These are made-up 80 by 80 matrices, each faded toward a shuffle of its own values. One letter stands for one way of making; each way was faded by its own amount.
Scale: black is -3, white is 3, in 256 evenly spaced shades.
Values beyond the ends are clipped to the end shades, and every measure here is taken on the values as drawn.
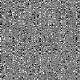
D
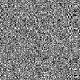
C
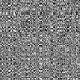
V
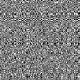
V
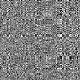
V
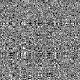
C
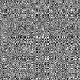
V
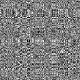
V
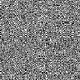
C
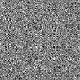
C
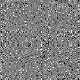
D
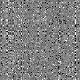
D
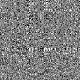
C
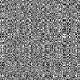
V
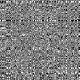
V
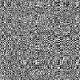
V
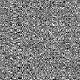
C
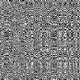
V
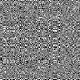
V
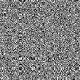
C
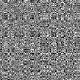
V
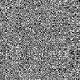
C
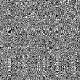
C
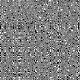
D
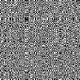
V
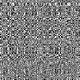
V
